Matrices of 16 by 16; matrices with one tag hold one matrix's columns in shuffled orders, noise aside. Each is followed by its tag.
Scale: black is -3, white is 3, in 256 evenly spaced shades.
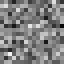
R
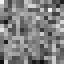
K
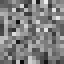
K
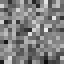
K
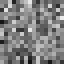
K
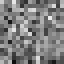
K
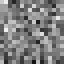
K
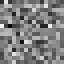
R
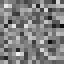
R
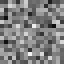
R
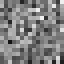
K
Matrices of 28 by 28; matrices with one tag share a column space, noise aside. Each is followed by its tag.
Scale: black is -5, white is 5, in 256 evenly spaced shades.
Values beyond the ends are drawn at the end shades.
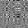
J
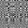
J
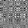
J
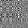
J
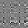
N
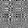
J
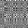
J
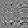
N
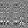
N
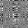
J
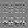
N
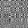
J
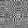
J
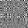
J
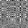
J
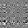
N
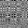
J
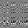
N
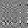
N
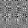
J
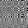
J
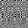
J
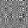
J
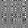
J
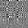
J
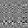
N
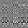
N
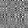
J
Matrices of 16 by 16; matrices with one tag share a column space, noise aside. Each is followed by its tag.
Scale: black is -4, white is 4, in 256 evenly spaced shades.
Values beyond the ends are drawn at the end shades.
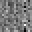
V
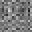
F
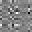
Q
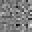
Q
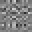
Q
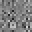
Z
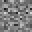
Q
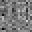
F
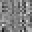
V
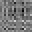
F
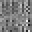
V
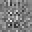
Z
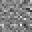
Q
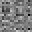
F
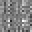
V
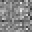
F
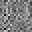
F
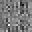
V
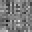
V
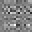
Q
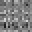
Z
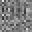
F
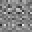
Q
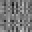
V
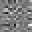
Q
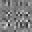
Z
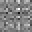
Q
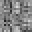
V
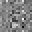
Z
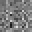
Z
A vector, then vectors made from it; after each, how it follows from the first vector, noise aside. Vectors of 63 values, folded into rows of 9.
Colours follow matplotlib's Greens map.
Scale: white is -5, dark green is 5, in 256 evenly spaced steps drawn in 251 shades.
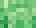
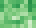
reversed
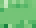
partly zeroed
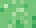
partly zeroed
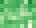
reversed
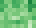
reversed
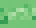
partly zeroed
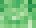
reversed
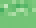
partly zeroed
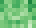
reversed
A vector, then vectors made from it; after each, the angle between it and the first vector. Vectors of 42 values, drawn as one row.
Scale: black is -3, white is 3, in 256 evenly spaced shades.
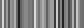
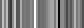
partly aligned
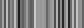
nearly parallel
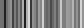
orthogonal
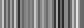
nearly parallel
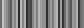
partly aligned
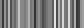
nearly opposite
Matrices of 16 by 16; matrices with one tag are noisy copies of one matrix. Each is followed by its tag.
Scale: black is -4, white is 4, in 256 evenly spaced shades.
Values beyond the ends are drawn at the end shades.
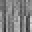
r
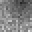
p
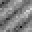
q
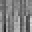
r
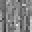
r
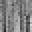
r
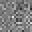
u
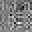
u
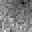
p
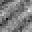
q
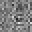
u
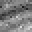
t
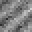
q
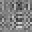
u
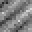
q
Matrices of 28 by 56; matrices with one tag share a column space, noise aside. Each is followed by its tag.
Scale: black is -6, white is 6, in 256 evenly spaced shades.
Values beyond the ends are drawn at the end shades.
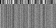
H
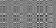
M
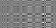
M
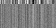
H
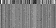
H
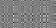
M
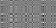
M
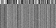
H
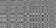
M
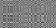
M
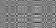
M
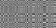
M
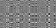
M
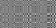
M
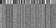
H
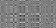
M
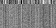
H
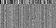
H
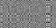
M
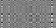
M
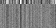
H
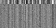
H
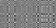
M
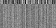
H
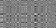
M
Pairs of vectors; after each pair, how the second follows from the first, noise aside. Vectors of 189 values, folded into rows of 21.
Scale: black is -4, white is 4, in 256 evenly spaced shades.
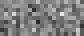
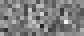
shuffled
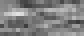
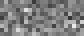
shuffled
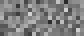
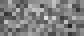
shuffled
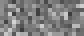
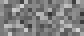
shuffled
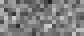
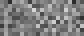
shuffled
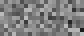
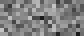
shuffled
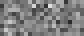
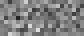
shuffled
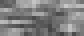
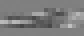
partly zeroed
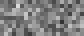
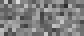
shuffled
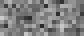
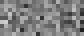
shuffled
